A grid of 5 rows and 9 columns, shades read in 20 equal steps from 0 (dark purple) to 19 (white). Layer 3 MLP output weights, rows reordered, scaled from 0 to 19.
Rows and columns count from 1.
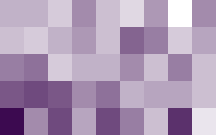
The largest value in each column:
14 15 15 13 14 16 14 19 17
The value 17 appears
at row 5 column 9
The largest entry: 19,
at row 1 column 8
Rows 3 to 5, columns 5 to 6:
13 10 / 8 13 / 5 9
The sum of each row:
121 110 105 86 75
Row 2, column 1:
14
